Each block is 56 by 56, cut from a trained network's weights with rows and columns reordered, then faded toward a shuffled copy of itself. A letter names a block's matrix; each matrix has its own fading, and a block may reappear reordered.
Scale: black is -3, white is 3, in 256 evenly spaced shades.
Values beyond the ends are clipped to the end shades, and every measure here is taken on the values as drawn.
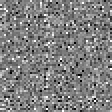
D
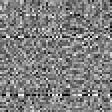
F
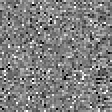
D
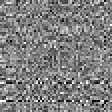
F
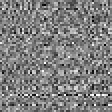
F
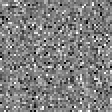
D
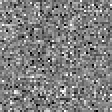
D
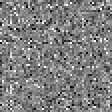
D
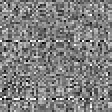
F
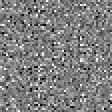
D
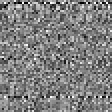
F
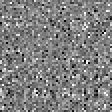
D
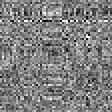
F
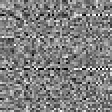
F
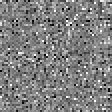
D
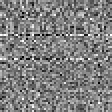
F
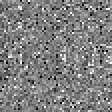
D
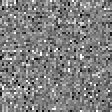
D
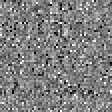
D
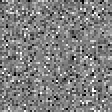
D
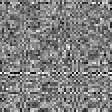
F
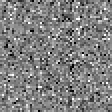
D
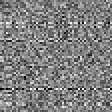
F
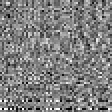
F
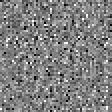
D
